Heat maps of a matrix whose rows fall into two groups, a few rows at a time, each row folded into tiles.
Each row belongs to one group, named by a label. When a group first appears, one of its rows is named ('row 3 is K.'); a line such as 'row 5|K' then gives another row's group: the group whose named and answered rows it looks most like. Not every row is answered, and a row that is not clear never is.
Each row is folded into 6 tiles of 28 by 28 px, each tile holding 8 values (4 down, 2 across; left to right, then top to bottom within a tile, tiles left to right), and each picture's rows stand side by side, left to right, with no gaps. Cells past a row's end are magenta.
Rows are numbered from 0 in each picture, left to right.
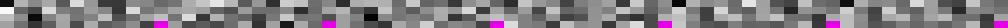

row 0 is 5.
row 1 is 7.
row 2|5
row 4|5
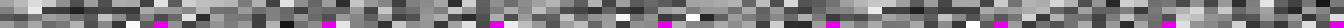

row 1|7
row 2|5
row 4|7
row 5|7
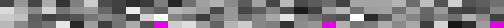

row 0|5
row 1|7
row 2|7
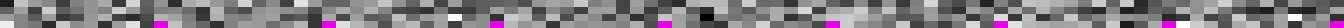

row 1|5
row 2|7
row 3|5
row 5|5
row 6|7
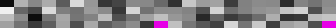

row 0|5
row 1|5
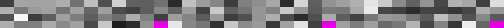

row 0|7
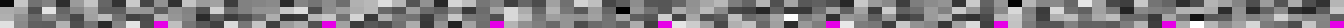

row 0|5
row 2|7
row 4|7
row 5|5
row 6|5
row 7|7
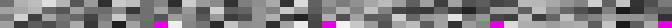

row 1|5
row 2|7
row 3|7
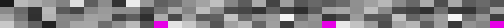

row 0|5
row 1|7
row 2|7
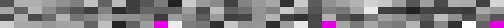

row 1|5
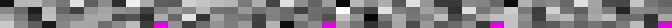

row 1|7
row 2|5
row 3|5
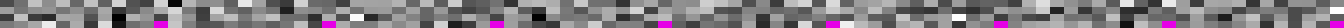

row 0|7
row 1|5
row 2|7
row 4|7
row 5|7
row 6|7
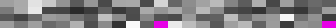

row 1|7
